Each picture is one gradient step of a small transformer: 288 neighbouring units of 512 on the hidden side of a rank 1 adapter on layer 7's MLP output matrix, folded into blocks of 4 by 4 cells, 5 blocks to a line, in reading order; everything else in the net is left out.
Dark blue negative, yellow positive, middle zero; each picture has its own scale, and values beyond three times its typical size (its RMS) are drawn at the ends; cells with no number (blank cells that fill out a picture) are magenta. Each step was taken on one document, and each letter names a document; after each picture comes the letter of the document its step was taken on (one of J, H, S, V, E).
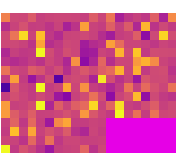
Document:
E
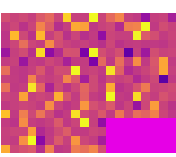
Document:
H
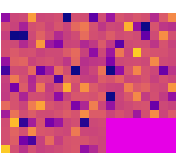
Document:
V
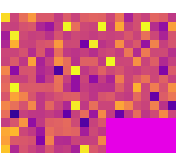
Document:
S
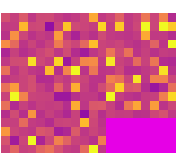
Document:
S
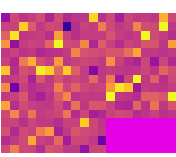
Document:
S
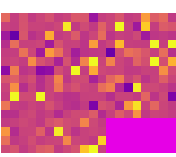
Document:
S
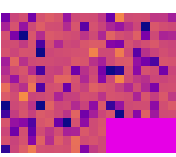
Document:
V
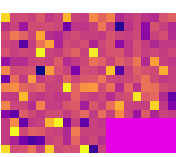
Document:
V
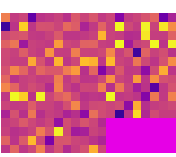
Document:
S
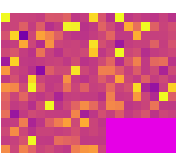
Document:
V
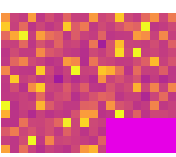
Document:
E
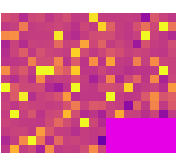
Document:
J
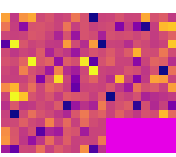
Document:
J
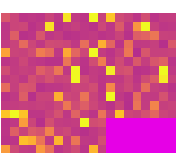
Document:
H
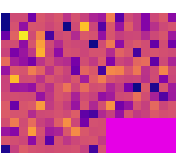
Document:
E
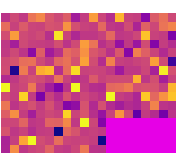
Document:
J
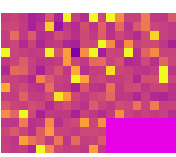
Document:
H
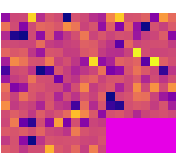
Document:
V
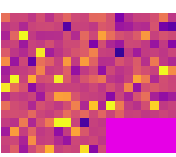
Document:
E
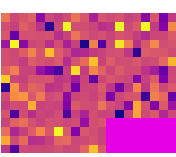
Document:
J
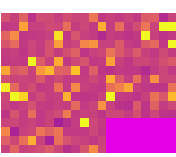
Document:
S
